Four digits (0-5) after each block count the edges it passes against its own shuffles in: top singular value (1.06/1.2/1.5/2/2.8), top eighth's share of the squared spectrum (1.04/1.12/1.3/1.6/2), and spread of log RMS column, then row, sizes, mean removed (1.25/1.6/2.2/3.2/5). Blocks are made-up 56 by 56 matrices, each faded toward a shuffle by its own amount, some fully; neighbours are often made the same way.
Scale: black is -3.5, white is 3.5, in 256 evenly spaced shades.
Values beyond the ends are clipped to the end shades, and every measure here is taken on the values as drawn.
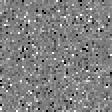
0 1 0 0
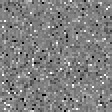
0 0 0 0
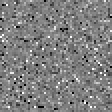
0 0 0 1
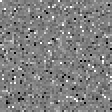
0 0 0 0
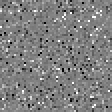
1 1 0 1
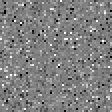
1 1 0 0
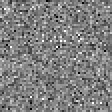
0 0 0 0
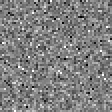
0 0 0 0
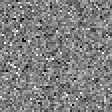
0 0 0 0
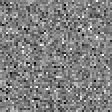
3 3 1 1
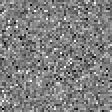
0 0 0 0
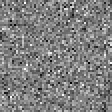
0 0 1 0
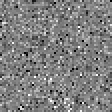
2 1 0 0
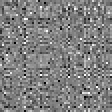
4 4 2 2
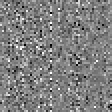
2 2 3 0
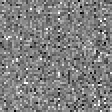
1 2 2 0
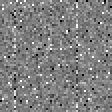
2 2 1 0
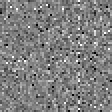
1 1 1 0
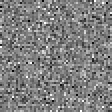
0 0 1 0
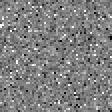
1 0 0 0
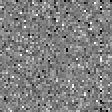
2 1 1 0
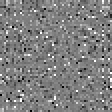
3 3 2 0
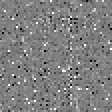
3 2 1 0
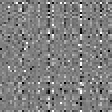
5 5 3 2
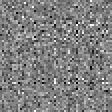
4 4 2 2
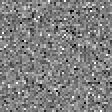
0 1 0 0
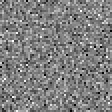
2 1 0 0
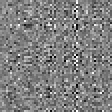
4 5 3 2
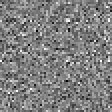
3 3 1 1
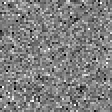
2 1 0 0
